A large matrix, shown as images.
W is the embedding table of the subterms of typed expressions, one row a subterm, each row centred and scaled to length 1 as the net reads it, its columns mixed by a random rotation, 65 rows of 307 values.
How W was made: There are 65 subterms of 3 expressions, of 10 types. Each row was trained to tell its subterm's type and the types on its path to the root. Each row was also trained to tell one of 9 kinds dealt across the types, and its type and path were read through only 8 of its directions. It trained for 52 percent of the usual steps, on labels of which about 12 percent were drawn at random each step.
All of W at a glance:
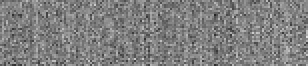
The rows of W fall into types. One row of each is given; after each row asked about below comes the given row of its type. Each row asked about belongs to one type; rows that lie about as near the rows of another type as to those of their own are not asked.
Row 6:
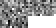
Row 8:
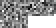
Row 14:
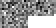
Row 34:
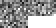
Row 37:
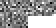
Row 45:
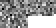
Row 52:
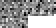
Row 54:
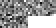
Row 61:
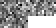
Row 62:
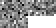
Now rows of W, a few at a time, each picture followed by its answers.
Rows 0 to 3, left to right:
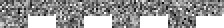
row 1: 45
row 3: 6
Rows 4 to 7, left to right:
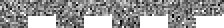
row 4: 37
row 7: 8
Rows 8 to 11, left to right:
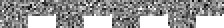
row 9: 54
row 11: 52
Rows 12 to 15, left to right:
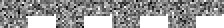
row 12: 62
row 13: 34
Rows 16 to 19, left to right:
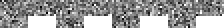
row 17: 54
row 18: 54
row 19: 61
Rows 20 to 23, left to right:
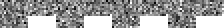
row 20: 54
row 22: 61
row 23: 6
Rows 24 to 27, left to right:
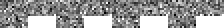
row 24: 45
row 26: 34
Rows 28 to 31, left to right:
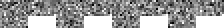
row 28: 14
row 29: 6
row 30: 37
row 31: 34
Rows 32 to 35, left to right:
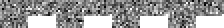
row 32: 54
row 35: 61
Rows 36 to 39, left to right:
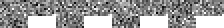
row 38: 6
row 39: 8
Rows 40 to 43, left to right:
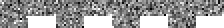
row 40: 8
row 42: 52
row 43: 37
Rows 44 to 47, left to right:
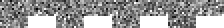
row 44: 62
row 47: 37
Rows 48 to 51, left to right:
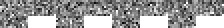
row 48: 6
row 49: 34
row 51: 61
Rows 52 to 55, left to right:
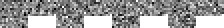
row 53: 34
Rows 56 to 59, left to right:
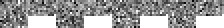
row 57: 37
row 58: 8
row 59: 14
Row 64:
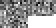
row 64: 61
